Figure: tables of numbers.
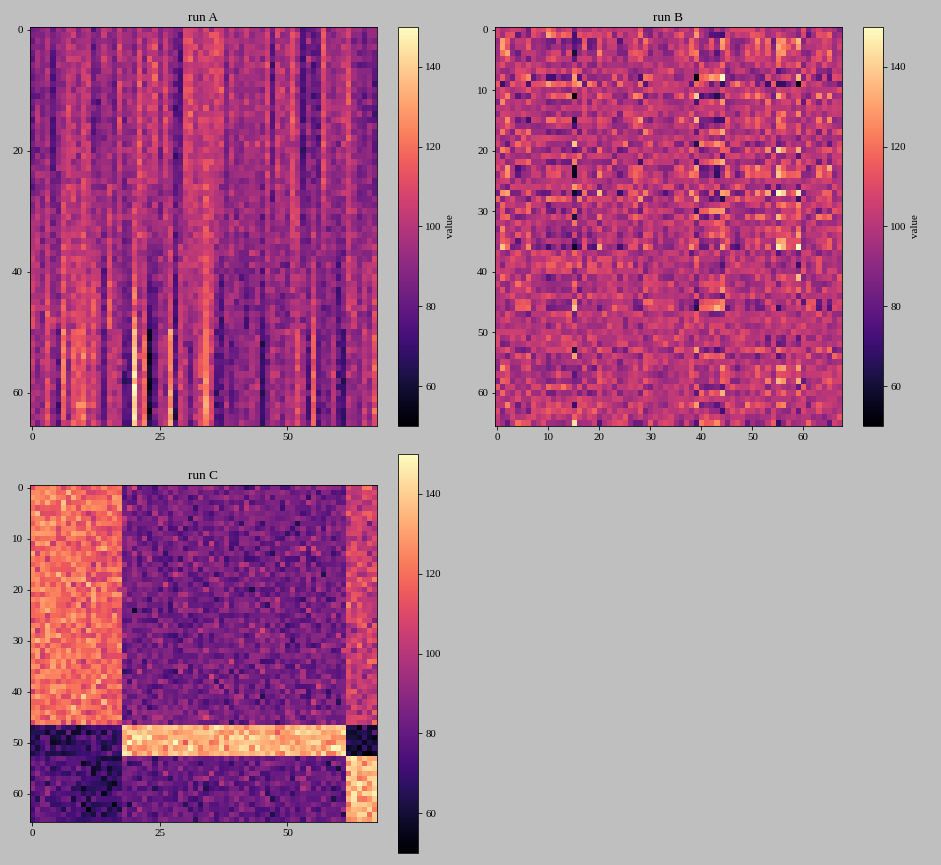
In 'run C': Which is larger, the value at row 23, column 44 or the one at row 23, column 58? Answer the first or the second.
the first
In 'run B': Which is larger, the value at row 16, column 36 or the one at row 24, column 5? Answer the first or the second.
the first
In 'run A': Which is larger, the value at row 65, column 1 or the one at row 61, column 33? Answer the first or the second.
the second
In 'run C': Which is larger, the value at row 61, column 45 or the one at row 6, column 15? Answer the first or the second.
the second
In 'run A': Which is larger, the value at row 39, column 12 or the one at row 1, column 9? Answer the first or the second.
the first
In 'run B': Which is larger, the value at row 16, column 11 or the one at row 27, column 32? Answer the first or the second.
the first
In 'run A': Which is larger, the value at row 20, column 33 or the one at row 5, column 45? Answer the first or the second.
the first
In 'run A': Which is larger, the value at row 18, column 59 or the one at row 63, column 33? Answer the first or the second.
the second
